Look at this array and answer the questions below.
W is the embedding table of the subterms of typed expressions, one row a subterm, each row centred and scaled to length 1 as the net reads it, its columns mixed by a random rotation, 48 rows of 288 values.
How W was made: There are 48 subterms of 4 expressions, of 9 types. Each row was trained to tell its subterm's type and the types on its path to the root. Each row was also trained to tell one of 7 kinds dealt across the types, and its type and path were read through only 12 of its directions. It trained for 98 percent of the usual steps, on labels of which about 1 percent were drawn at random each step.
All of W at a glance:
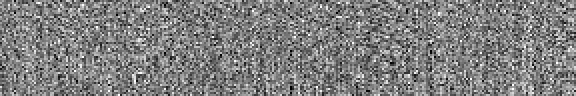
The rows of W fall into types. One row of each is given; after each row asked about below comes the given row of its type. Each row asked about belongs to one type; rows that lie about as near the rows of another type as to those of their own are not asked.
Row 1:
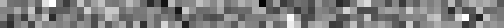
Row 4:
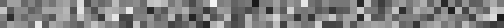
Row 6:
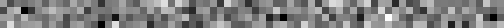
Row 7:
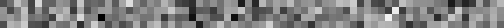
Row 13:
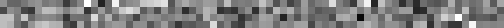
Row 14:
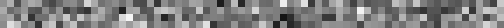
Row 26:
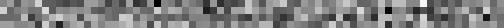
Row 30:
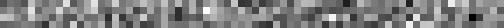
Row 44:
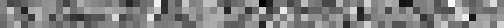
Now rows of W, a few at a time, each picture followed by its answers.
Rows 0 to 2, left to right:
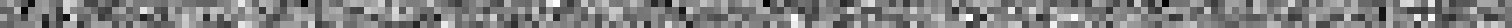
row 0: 6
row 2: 26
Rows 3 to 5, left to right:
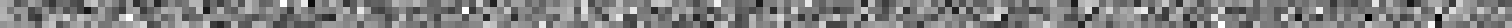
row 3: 14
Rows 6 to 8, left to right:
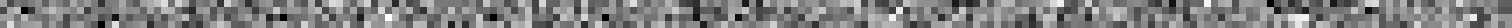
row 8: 1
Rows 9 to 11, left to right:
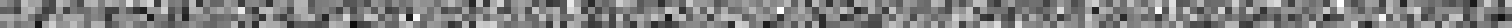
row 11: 7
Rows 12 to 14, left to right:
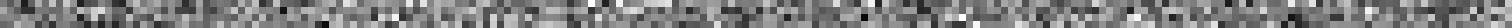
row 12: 6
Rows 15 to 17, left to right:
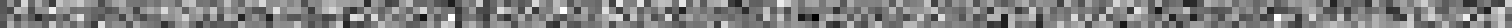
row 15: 7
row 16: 4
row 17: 14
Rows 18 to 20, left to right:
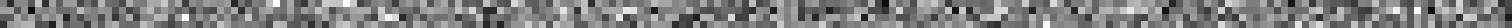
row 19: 4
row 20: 1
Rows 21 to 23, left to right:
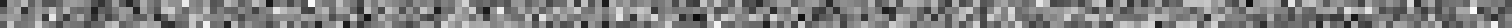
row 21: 44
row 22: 30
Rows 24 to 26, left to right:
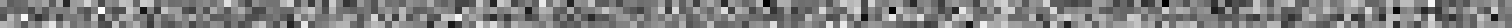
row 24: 14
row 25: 44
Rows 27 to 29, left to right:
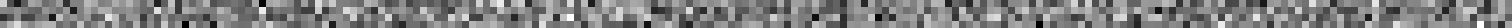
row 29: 30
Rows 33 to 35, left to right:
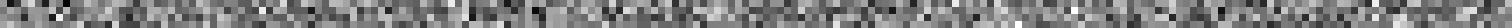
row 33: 30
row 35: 30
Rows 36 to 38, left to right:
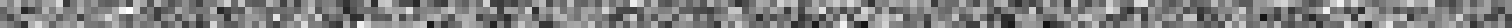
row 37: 7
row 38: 7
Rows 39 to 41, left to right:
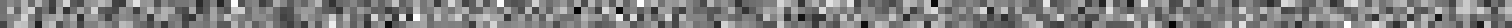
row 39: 14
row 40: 4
